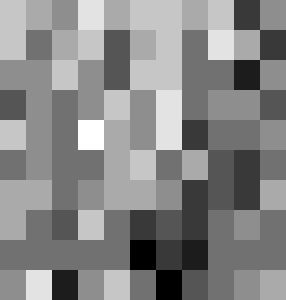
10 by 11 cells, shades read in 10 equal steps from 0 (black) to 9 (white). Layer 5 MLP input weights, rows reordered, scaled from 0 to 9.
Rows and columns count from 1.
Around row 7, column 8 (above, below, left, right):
6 2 5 3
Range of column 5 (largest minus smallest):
4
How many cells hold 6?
16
